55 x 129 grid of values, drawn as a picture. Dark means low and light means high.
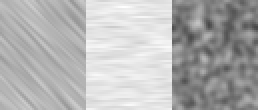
It is made of 1 by 3 panels. Panel 1,1: high, slanting down to the right, faint in contrast. Panel 1,2: very high, streaked across, faint in contrast. Panel 1,3: middling, blotchy.
